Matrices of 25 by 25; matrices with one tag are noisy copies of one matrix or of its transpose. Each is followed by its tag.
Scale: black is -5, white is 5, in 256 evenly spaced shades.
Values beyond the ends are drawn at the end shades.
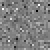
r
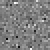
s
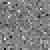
r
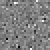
s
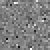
s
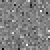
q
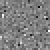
s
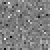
r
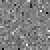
q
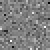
q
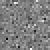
s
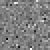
s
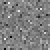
r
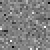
q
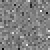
q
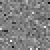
q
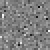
s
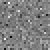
r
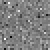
r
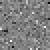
q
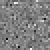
s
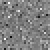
r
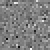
s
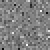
q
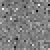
r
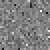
q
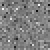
r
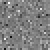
r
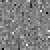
q
